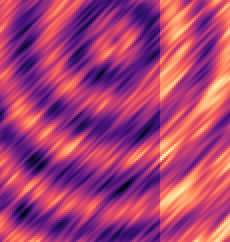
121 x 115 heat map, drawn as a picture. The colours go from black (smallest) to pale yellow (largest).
Rings spread out from the top middle. No lone cell stands out from its neighbours. On average the colour sits 50% of the way up the scale. The right part is higher, past a seam about 70% of the way across.
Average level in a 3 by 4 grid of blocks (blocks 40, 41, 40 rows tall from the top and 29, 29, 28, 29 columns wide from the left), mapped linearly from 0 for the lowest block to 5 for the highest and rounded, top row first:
1014 | 1124 | 1015
